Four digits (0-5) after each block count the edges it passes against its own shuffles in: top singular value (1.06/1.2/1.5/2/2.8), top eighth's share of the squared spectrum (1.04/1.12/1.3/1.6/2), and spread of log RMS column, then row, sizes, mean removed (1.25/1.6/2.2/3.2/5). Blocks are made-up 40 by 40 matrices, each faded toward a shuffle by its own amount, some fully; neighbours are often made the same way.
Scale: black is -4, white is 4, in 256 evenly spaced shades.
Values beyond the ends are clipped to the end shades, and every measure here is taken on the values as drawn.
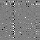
4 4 2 2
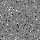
0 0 0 1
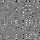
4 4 2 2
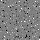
0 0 0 0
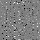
3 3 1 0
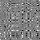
4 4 2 2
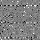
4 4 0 2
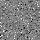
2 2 0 0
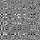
4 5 2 2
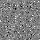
2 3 0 1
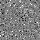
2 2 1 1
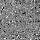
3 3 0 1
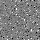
0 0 0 0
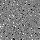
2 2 0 0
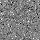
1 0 0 0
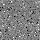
0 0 0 0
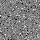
0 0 0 0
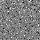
1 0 0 0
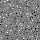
0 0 0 0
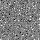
1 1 0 0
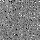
2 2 0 1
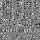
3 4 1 2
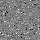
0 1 0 0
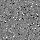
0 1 0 0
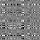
4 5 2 3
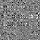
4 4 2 2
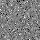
1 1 0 0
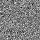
1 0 0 0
